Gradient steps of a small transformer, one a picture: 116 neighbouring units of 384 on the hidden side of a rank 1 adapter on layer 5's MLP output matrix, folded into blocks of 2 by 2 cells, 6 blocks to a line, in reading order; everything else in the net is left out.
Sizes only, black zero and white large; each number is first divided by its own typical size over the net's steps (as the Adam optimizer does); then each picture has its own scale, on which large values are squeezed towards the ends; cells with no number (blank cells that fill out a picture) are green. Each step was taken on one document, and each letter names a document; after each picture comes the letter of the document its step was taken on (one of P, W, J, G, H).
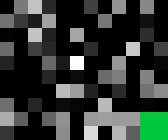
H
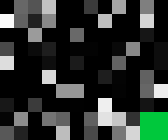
H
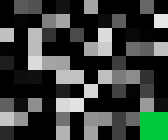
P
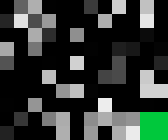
H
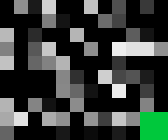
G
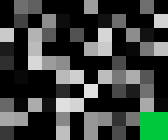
P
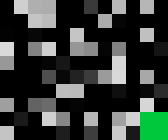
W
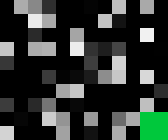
W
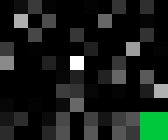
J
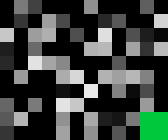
P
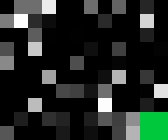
H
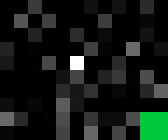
J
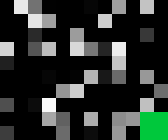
W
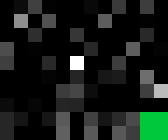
J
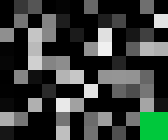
P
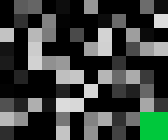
P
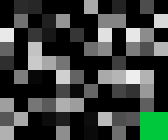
P
